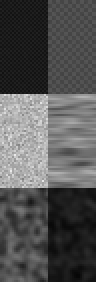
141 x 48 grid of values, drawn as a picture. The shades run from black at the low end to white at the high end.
It is made of 3 by 2 panels. Panel 1,1: very low, checkered, faint in contrast. Panel 1,2: low, checkered, faint in contrast. Panel 2,1: high, fine-grained. Panel 2,2: middling, streaked across. Panel 3,1: low, blotchy. Panel 3,2: very low, blotchy, faint in contrast.
